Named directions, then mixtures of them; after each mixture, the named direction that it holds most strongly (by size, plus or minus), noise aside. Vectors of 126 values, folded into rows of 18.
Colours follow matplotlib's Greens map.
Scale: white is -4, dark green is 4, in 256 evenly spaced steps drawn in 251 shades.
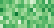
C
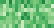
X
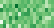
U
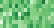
U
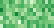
C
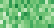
U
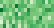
U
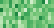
C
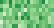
X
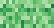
X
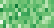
U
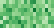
C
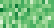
U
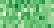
X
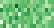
U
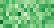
U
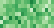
C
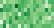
U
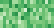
C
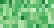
X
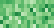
C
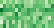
U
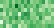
U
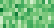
C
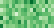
C
